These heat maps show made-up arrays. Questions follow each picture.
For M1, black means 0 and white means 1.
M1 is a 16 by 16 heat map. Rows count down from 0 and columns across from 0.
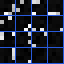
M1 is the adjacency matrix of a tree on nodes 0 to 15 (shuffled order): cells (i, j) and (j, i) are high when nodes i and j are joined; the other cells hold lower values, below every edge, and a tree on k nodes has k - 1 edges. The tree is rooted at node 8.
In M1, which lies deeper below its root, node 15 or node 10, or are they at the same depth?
the same depth
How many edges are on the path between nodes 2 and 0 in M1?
3
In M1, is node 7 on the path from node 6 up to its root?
yes
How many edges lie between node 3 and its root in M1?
1
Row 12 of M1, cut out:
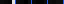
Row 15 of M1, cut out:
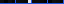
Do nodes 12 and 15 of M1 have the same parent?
no
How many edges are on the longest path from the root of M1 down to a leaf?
3
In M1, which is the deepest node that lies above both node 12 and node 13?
3
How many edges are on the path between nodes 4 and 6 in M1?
5
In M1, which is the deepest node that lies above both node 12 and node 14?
3
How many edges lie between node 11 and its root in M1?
1
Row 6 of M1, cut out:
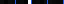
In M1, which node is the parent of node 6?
7
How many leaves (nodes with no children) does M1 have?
11
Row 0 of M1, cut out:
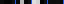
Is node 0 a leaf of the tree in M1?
no
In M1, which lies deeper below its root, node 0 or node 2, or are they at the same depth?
node 2
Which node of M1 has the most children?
3
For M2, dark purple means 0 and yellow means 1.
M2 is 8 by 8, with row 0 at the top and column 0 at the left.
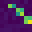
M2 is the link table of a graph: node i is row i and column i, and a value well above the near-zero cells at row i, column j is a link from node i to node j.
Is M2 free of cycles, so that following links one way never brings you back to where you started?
yes
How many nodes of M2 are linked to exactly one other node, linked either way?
0
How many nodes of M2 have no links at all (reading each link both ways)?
1
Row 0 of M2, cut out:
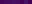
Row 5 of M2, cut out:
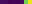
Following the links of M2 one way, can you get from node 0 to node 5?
no
